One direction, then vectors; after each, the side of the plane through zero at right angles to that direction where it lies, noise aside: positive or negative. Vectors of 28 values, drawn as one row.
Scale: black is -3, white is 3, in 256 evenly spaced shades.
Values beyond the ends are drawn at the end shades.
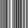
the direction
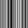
negative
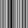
negative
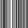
positive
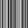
negative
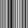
negative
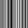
negative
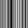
negative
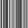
positive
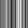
negative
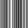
positive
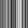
negative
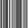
positive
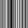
negative
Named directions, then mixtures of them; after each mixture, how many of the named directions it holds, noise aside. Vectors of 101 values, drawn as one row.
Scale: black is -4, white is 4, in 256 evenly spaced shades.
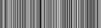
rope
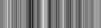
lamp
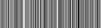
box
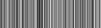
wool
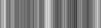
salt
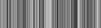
three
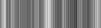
one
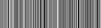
two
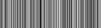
one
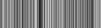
three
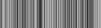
three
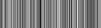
one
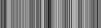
three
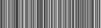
two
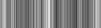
one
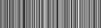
one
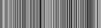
two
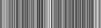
two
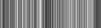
three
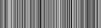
one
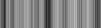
one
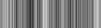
three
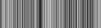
three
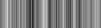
one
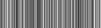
three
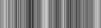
two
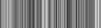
three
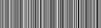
three
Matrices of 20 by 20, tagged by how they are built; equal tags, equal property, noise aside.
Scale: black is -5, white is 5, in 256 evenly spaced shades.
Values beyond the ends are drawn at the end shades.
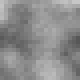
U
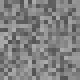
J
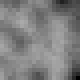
U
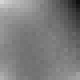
U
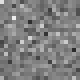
J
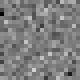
J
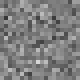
J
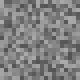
J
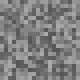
J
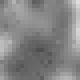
U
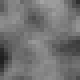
U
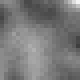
U
